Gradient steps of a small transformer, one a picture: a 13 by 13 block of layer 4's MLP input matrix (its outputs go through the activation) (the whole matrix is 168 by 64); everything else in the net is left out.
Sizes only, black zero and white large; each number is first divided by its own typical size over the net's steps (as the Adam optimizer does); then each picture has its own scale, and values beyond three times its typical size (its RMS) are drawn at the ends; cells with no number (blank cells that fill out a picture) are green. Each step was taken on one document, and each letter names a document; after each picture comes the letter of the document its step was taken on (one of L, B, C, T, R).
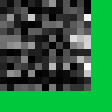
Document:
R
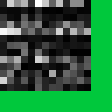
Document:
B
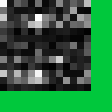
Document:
B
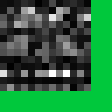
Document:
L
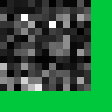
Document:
L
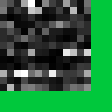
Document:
L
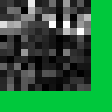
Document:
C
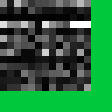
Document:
R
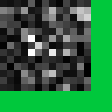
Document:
L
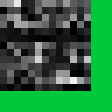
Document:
B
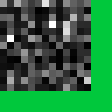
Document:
C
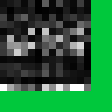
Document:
R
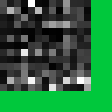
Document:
C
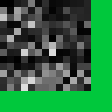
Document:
L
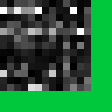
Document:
C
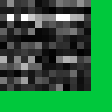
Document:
B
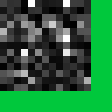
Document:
C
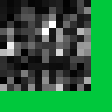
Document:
R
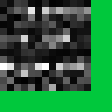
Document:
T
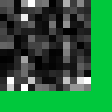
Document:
C
